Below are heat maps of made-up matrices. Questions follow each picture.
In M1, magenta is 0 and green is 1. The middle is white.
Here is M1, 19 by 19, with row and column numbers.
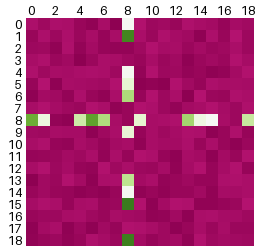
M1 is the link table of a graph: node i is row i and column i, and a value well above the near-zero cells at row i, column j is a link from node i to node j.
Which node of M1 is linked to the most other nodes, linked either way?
node 8
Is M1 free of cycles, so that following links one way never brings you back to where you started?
no
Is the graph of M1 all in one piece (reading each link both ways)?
no
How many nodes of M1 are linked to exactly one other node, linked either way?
10
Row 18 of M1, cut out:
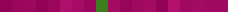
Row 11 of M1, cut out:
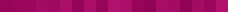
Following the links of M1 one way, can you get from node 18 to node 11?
no
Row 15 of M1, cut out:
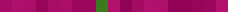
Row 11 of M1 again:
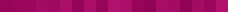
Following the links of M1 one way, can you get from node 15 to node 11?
no
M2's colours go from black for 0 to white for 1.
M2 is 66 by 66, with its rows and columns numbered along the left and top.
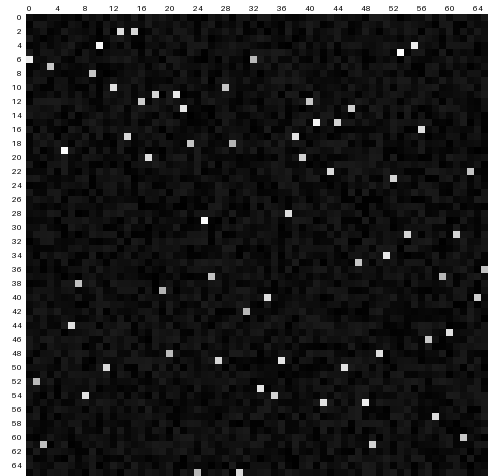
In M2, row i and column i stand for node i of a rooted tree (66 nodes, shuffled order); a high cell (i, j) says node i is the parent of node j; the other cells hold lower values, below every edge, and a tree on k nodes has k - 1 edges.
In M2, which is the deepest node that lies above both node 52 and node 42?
55
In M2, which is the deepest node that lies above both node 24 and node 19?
55
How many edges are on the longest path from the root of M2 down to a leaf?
9
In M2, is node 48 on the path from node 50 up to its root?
yes
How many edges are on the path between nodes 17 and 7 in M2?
2
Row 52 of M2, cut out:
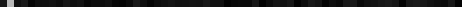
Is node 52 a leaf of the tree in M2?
no
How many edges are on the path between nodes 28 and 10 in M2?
1
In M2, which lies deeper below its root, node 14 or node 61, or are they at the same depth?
node 14
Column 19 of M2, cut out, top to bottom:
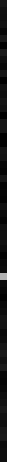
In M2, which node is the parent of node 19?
39
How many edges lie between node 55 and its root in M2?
1
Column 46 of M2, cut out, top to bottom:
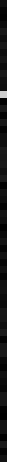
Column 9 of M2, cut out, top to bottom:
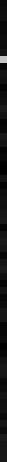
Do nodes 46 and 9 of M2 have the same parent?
no
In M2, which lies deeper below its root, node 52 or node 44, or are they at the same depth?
the same depth
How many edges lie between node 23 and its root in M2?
6
